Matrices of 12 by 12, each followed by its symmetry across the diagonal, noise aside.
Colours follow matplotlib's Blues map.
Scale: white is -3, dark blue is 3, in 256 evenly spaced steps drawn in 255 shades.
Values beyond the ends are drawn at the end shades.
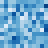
neither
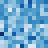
neither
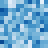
antisymmetric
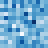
antisymmetric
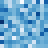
antisymmetric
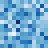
neither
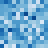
neither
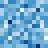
antisymmetric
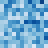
neither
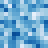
antisymmetric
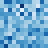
neither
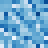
antisymmetric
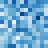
antisymmetric
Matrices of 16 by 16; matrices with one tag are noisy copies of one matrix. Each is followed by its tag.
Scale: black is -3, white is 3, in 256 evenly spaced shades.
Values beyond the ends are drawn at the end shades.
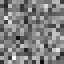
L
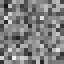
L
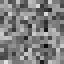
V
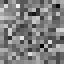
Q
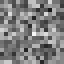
V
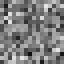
L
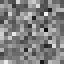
V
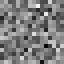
V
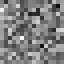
Q
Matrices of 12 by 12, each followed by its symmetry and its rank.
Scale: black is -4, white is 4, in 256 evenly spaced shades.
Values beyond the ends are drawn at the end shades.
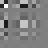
symmetric, rank one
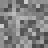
symmetric, full rank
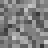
antisymmetric, full rank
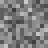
neither, full rank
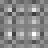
symmetric, rank one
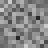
symmetric, full rank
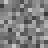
antisymmetric, full rank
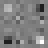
symmetric, rank two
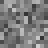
neither, full rank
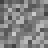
symmetric, full rank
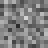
antisymmetric, full rank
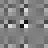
symmetric, rank one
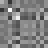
symmetric, rank two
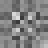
symmetric, rank two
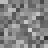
neither, full rank
